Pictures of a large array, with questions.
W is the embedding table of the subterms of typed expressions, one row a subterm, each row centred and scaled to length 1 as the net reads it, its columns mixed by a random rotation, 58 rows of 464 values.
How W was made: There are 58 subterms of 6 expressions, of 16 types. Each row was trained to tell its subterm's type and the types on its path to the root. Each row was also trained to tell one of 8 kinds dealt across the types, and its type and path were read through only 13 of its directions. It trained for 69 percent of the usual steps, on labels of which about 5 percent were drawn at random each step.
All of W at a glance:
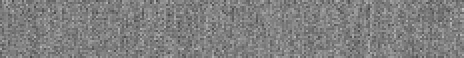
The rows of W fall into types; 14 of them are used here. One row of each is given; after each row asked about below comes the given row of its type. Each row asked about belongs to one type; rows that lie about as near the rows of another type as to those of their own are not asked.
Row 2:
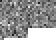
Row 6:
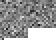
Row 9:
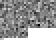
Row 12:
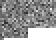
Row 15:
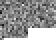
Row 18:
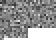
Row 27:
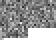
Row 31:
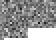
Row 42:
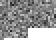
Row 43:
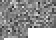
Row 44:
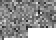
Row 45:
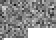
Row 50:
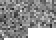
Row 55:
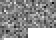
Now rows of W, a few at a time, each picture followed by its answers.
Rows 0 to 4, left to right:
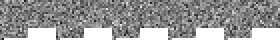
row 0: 2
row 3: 2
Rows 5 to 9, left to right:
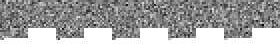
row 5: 55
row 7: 45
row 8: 27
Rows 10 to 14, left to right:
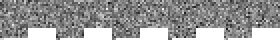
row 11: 9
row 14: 27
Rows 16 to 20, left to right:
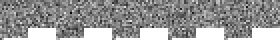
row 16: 18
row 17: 15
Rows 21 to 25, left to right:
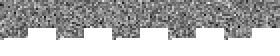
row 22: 18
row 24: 50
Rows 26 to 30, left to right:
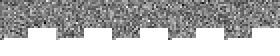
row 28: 43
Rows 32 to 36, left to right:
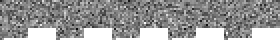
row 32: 2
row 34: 27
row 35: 9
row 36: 45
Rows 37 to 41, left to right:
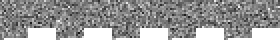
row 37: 43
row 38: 9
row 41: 43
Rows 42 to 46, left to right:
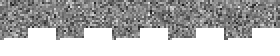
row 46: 43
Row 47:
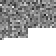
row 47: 18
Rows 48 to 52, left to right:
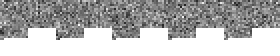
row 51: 44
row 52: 18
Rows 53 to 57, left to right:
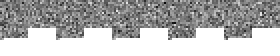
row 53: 12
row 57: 44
